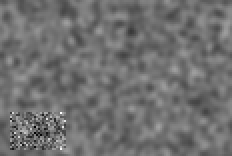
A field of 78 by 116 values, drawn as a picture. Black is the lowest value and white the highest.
The field is mottled with small blotches. No overall slope runs across the table. An odd patch, rougher than its surroundings, sits in the bottom left. No row or column stands out. No regular stripes run through it. The distribution is heavy-tailed on both sides. The bottom left is the roughest part. The halves do not mirror each other.
